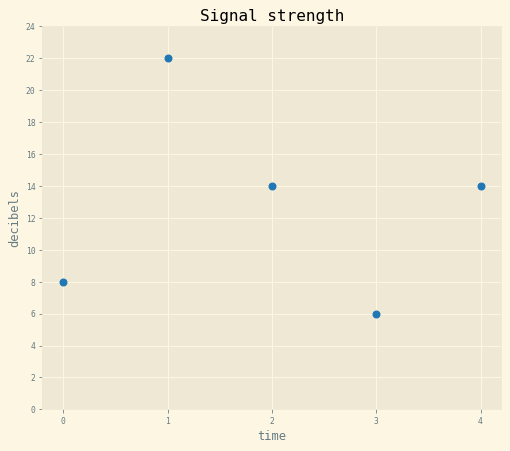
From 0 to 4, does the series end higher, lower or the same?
higher
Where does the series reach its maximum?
1
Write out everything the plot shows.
Title: Signal strength
x-axis: time, ticks 0 1 2 3 4
y-axis: decibels, ticks 0 2 4 6 8 10 12 14 16 18 20 22 24
Values:
8 22 14 6 14
